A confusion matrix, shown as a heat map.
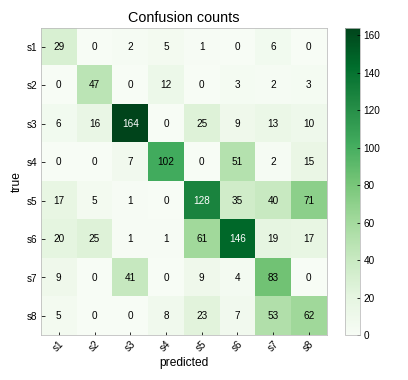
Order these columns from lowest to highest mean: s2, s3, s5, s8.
s2, s8, s3, s5
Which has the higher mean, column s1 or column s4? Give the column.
s4
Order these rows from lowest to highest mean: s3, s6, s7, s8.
s7, s8, s3, s6
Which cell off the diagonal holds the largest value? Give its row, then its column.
s5, s8
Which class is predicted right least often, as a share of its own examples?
s8
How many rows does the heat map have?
8
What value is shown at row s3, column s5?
25
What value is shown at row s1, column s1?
29
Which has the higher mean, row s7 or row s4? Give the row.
s4
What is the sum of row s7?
146
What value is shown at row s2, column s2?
47
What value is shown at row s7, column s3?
41
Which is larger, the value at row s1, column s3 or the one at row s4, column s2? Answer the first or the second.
the first
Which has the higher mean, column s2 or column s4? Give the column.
s4
